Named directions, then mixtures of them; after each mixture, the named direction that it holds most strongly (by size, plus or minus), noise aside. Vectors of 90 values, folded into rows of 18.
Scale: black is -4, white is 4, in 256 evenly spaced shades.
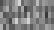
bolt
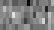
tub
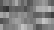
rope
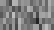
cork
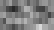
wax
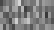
bolt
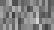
cork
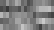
rope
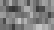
wax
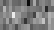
tub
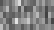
bolt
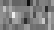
tub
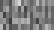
bolt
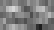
wax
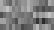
rope
